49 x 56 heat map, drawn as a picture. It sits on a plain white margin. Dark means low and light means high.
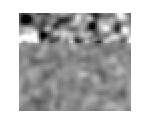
Histogram: heavy tails on both sides. Seam: horizontal, 30% of the way down, the bottom part calmer. Ninth with the lowest average: top left. Mirror symmetry: none. Grain: blotchy.
